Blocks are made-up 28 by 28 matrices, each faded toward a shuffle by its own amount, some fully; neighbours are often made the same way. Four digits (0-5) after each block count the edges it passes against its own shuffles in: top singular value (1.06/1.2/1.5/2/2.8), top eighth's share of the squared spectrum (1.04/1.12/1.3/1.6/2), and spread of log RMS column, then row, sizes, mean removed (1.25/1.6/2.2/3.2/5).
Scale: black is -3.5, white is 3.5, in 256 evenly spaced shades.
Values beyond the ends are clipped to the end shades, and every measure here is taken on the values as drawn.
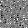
2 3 1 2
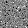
0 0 0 0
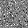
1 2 0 0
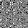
3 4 1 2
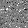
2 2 0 0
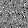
0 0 0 0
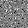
2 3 1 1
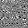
3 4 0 2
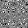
3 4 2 2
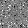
1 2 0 1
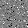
0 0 0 0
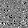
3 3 1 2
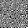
3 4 1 2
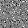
2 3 0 1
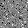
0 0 0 0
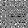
3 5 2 2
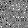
2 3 1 1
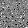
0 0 0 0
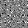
3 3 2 2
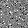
0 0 0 0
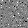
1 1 0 0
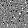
1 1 0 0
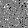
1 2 0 1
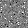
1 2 0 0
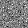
0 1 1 0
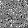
1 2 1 0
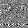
2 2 0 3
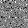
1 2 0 1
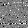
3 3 0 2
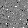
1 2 0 0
